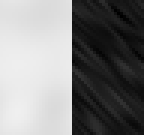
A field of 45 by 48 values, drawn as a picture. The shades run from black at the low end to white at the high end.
It is made of 1 by 2 panels. Panel 1,1: very high, smooth, faint in contrast. Panel 1,2: very low, slanting down to the right, faint in contrast.
